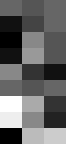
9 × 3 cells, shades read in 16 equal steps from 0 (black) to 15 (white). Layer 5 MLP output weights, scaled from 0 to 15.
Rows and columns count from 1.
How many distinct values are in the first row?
2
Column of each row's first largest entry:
1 3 2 2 1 1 1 1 3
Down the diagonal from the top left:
6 4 5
